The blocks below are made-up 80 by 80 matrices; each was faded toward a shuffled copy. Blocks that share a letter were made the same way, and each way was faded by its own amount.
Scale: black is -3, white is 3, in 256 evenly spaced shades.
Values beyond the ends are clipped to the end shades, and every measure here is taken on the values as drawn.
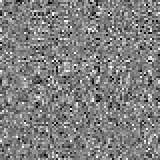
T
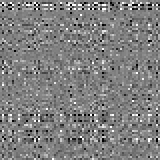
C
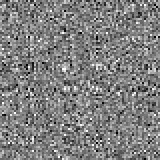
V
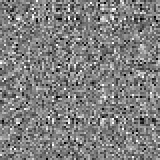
V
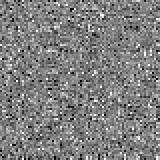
T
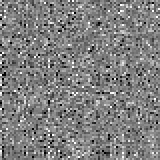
T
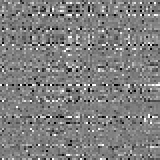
C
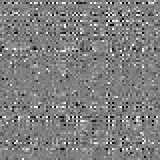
C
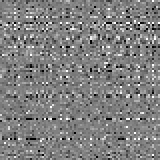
C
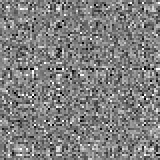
V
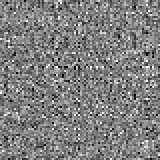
V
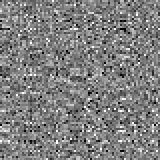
V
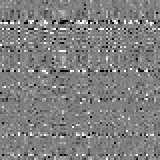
C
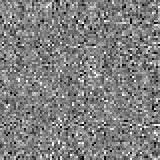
T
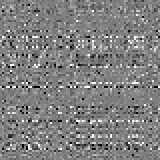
C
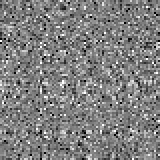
T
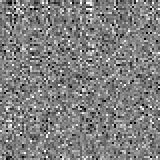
T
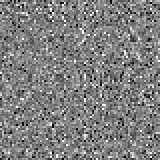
T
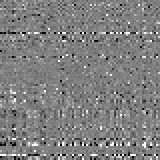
C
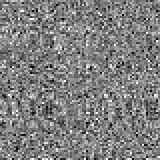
V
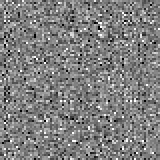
T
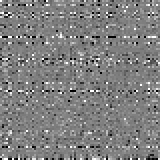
C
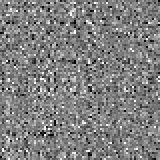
T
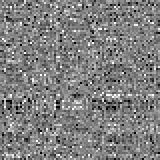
T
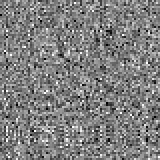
V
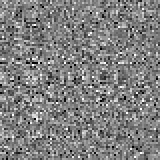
V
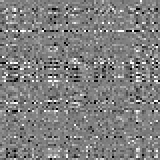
C
